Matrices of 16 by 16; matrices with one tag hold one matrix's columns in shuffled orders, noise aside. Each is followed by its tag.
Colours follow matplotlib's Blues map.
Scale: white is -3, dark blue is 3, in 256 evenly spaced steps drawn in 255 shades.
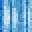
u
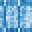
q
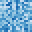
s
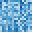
s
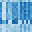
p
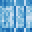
q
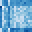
q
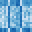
q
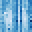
u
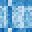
q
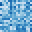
s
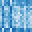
q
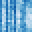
u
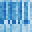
p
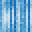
u
